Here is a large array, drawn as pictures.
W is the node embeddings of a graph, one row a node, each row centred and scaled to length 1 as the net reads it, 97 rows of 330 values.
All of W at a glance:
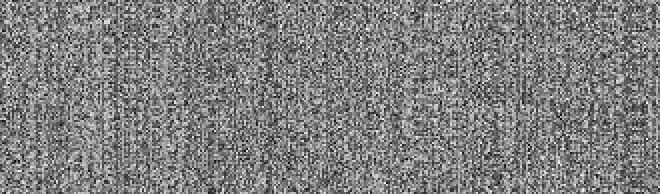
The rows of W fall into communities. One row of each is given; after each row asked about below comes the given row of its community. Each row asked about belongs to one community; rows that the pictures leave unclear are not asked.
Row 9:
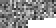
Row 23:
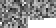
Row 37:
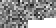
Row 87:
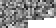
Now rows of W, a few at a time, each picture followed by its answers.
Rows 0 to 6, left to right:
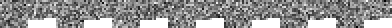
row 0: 23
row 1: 37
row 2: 87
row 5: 37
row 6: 9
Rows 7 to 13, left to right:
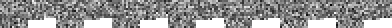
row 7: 87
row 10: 87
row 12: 23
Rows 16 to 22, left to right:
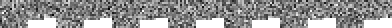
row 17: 87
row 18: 23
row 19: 9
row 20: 9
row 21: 23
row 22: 37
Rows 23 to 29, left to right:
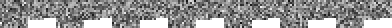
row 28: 9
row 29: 23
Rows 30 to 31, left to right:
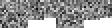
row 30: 87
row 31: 37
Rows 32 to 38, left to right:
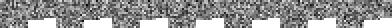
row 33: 37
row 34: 87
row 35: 37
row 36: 9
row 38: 37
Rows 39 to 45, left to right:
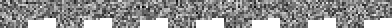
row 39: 23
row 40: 23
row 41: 87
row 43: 87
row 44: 9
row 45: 9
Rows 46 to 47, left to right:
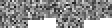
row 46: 87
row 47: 87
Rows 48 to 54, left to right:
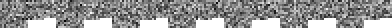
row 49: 23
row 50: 87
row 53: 9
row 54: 23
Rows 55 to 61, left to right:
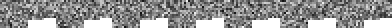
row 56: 9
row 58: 9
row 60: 87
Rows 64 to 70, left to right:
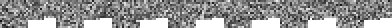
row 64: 9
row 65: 23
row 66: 87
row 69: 37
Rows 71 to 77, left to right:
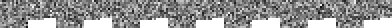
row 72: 37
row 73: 9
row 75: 37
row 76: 23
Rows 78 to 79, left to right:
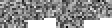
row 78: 87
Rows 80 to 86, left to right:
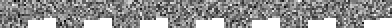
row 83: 23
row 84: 37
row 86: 9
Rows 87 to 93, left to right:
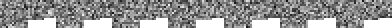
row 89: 9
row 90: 23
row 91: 23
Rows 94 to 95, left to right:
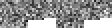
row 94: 37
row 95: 37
